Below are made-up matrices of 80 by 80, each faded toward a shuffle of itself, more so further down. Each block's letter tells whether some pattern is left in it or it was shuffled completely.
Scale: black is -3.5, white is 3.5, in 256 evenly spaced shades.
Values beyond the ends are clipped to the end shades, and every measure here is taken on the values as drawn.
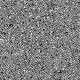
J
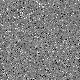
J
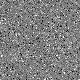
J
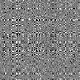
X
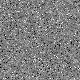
J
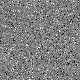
J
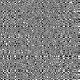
X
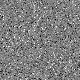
J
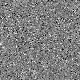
J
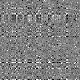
X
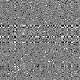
X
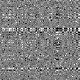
X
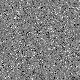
J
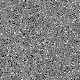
J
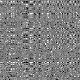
X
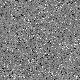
J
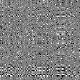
X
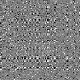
X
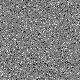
J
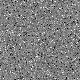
J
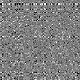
X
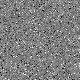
J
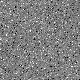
J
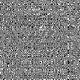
X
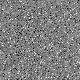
J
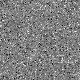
J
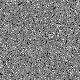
J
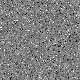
J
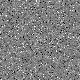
J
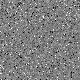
J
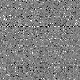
X
